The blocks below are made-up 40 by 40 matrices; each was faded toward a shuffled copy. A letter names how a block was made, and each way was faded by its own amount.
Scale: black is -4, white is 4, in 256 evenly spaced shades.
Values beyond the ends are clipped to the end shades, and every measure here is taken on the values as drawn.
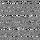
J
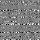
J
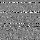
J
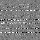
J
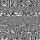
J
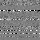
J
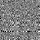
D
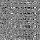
D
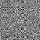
D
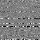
J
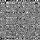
D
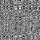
D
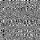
D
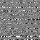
J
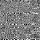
D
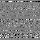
J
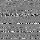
J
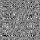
D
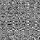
D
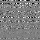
J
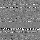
J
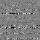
J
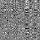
D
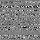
J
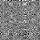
D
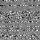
J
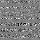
J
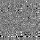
D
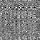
D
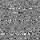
J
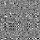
D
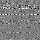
J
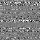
J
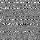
J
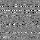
J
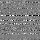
J
